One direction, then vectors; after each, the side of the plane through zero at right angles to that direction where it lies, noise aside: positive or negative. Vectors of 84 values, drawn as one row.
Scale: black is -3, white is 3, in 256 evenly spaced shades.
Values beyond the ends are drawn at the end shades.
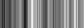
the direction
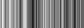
negative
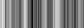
negative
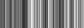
positive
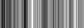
positive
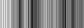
negative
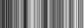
positive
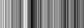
negative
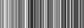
negative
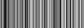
positive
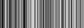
positive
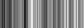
positive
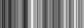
positive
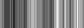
positive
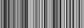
positive
